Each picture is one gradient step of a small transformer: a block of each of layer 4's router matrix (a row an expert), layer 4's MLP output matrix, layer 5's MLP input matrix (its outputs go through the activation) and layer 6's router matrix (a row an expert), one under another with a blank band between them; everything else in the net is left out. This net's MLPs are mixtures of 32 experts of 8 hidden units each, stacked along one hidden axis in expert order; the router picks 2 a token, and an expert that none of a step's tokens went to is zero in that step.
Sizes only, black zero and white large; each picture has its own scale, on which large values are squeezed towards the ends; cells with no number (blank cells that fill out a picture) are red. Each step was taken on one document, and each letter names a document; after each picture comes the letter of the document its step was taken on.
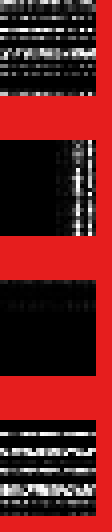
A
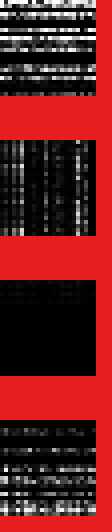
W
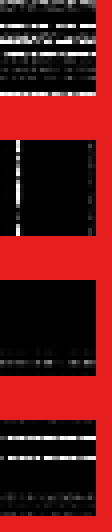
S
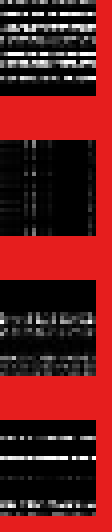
S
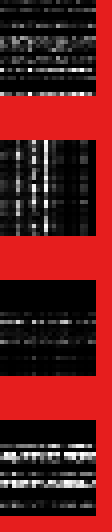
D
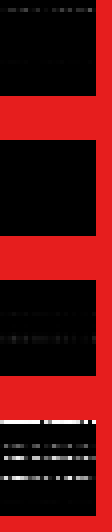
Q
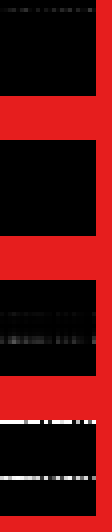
Q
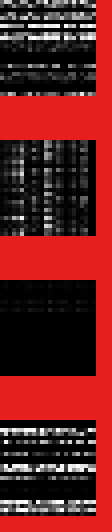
W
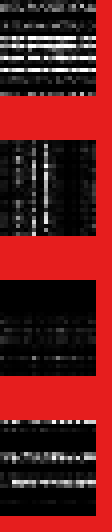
D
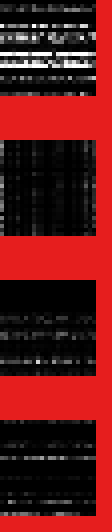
S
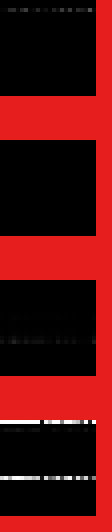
Q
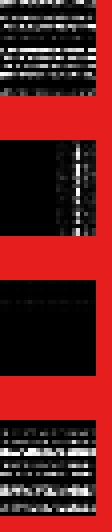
A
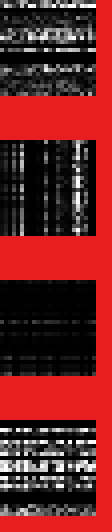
W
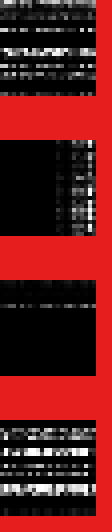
A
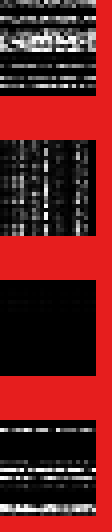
W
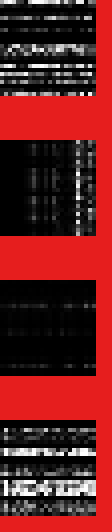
A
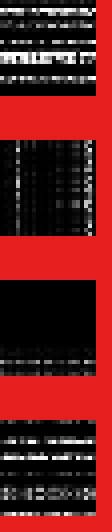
S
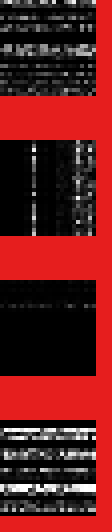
A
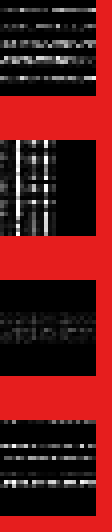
D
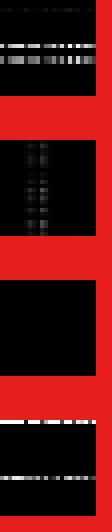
Q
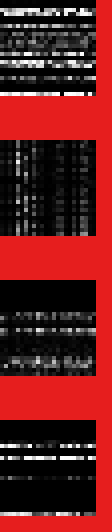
S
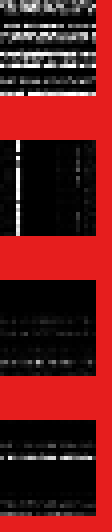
S
